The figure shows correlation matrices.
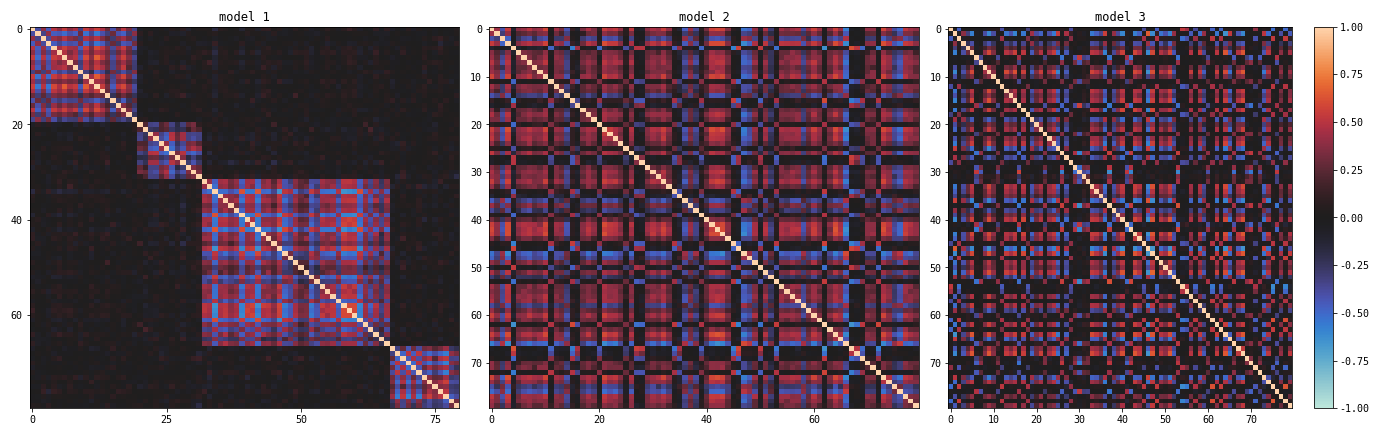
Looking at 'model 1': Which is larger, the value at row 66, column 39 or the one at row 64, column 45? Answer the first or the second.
the second
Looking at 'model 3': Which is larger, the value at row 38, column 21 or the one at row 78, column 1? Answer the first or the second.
the second
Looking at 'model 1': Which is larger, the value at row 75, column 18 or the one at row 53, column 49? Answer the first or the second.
the first
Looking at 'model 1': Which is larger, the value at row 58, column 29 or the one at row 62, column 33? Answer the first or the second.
the second
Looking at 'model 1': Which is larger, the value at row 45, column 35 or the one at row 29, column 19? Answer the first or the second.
the first
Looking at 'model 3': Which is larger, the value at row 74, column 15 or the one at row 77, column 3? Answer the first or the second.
the first
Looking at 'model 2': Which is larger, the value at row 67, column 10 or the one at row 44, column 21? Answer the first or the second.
the second
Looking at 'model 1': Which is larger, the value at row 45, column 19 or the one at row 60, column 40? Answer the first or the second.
the second
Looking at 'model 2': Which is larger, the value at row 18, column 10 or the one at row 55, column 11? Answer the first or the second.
the first
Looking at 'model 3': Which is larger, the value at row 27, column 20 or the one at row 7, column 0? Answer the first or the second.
the second
